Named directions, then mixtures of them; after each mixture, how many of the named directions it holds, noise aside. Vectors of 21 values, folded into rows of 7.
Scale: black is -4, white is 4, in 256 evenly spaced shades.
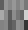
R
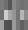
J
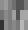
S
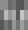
two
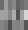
three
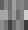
two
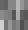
one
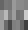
two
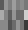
one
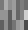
two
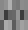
one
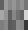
one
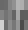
one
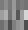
three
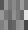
one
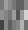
two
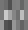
one
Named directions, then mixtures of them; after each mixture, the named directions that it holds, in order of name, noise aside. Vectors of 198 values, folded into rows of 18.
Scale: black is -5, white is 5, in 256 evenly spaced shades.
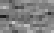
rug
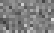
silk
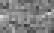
rug, silk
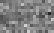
rug, silk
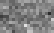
rug, silk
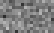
rug, silk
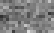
rug, silk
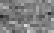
rug, silk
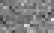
rug, silk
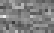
rug, silk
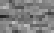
rug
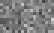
silk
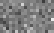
silk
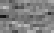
rug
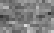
rug, silk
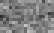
rug, silk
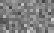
silk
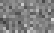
silk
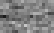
rug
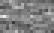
rug, silk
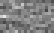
rug, silk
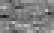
rug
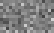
silk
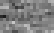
rug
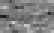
rug
